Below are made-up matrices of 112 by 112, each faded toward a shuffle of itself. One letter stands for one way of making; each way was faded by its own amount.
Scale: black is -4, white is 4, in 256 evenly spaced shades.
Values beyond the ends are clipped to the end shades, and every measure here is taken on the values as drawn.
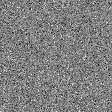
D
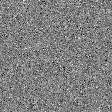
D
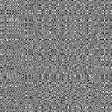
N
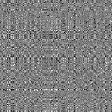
N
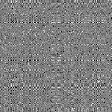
N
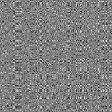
N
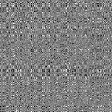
N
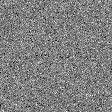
D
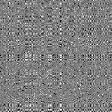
N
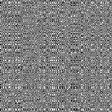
N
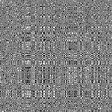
N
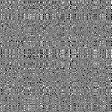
N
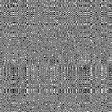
N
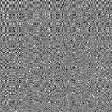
N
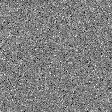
D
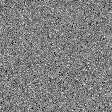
D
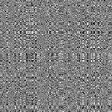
N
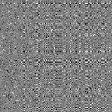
N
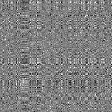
N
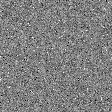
D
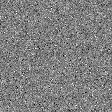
D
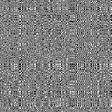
N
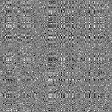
N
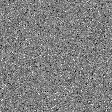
D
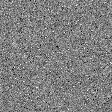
D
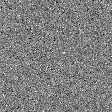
D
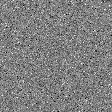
D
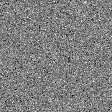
D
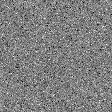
D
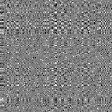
N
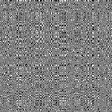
N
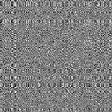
N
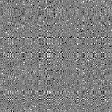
N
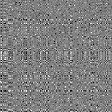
N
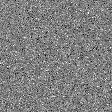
D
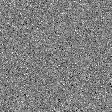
D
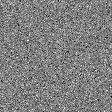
D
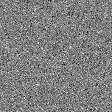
D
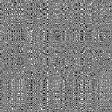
N
